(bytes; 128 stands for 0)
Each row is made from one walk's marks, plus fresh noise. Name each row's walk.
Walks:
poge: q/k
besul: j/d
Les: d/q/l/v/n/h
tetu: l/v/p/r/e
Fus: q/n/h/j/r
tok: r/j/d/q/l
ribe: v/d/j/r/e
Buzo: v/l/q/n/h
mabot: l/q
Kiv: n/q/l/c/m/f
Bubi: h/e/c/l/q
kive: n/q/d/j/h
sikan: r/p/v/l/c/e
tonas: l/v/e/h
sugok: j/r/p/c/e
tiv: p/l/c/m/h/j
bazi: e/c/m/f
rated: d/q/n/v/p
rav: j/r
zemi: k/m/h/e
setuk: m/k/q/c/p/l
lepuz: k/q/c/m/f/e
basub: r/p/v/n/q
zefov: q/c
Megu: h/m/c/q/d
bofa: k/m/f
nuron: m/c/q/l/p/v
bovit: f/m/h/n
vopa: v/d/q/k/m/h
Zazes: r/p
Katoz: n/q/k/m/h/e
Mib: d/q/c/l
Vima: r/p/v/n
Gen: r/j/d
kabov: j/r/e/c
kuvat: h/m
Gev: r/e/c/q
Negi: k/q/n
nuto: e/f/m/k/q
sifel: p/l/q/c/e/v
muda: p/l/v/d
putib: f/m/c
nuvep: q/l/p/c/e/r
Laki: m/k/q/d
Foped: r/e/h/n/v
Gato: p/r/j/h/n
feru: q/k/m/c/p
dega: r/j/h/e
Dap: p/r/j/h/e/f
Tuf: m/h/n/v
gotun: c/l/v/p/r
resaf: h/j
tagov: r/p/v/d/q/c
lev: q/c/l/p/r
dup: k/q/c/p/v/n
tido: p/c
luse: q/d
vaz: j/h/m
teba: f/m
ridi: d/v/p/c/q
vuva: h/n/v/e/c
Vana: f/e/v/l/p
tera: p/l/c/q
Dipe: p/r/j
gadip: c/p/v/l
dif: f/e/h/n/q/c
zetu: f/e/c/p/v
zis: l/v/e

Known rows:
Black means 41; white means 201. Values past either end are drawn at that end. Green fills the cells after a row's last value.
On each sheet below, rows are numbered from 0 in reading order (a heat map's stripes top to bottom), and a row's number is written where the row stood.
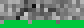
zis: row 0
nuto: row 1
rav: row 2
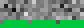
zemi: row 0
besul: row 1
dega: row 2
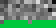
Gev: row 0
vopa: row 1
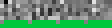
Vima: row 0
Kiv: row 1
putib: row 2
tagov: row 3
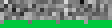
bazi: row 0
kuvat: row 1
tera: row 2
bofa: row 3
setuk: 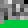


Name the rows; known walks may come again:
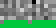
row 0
Dipe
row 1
Vima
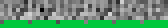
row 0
Bubi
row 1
vuva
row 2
kive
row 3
tonas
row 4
Negi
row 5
nuvep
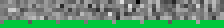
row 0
luse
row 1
resaf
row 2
kuvat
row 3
zemi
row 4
setuk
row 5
sikan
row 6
Gev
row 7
tetu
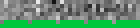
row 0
besul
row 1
ridi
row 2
putib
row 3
lepuz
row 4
bofa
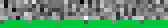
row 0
Foped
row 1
bazi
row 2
feru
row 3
Gato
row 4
Kiv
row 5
kabov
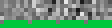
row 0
Gen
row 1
Mib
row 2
Les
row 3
lev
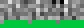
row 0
gotun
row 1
tera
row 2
basub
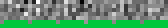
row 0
vopa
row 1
rated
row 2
sifel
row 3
teba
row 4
zetu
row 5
mabot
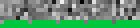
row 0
zis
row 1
Laki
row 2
tiv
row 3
tagov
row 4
Buzo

